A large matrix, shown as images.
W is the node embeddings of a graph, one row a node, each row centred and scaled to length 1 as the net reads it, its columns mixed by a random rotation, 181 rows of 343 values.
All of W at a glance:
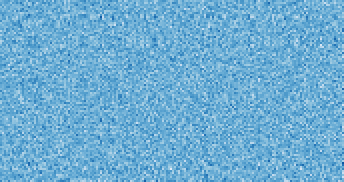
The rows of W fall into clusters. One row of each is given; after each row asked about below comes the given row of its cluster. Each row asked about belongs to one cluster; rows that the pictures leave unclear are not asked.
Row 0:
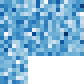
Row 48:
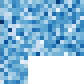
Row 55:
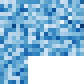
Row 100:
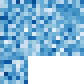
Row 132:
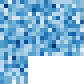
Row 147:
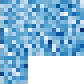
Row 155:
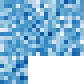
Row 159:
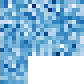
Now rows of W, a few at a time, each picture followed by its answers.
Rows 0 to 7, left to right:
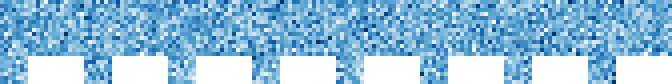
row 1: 100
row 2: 0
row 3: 159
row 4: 0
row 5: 147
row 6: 155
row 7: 100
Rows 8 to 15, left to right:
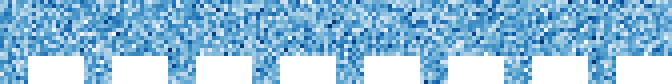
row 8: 100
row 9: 0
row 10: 159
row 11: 132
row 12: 132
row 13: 48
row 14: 155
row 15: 100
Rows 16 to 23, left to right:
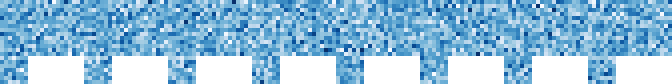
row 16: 155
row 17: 155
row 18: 155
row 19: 147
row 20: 147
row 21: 159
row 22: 159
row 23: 55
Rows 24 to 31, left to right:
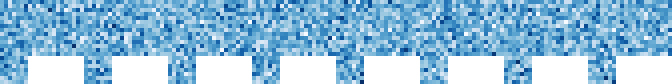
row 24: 159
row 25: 55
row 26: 147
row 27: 159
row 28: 100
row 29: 0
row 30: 55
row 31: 100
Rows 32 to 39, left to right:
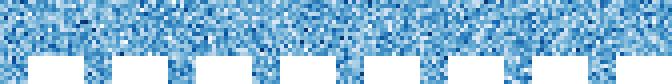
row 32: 132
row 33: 48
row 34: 55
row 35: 147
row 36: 100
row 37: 155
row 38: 155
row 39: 48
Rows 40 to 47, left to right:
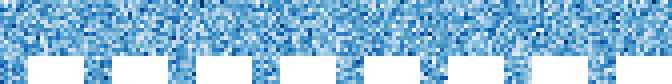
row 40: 55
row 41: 155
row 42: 100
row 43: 55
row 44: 155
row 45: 155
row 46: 0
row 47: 155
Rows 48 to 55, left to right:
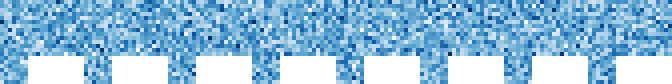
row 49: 147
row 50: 132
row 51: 48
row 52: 100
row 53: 159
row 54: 159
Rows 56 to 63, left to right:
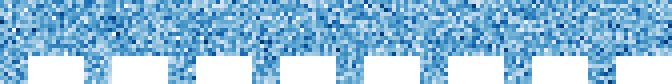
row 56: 48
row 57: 0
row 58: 155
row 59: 132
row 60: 159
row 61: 132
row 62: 159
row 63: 55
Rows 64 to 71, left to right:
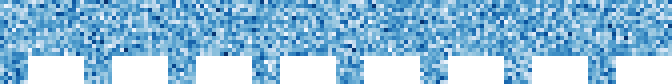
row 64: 48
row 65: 132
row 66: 159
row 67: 100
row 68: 147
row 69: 48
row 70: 0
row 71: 55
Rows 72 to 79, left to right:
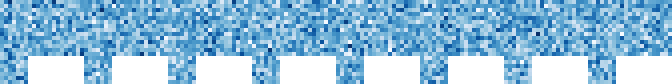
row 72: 100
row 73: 159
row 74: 155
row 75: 147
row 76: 147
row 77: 55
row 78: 0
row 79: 100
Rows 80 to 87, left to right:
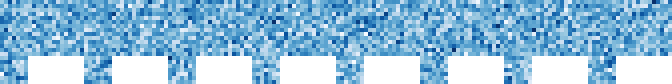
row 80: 100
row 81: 155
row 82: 159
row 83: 0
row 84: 0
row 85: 132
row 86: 0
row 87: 155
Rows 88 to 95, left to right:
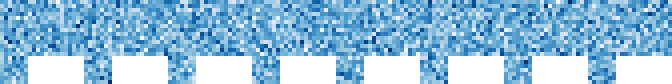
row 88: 132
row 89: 100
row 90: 0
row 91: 147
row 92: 155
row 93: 100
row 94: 155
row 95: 48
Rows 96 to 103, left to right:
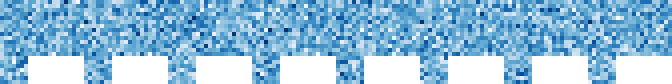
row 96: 155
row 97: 48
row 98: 0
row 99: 48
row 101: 48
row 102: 55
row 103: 48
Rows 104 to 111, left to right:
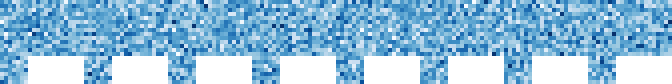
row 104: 0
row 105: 155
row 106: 147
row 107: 55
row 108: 100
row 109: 155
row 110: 159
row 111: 132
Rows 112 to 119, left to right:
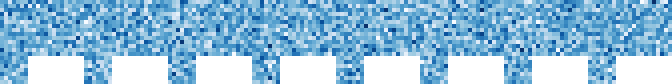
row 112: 159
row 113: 0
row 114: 48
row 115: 100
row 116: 55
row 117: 147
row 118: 147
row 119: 155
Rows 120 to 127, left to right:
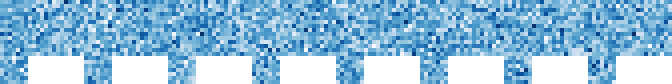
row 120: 155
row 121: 147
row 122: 0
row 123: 147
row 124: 48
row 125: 132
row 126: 55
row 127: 159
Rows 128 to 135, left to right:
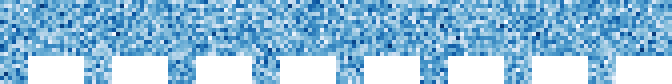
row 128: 48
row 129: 0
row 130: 55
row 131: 147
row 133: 55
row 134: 0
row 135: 0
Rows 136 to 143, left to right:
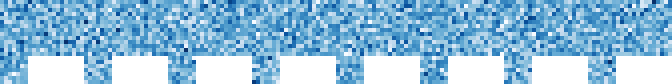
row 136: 159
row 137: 48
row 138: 147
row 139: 0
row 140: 147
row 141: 155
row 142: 0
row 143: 155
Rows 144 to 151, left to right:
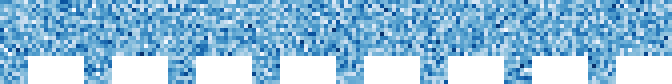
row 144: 147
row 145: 159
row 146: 55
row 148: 159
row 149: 132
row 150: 155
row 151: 159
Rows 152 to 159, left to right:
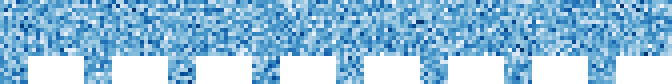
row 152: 55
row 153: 159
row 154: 55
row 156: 132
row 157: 48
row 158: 147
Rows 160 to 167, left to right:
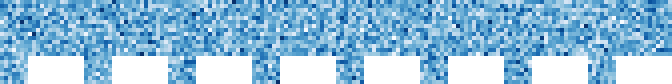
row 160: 0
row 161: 159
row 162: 155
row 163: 100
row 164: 100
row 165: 100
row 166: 55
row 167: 147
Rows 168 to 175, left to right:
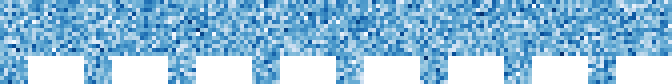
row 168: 147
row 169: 147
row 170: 0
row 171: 48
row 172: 0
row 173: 48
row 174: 159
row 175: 155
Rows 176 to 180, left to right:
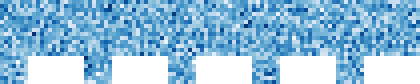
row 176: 0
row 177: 159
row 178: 132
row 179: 55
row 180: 132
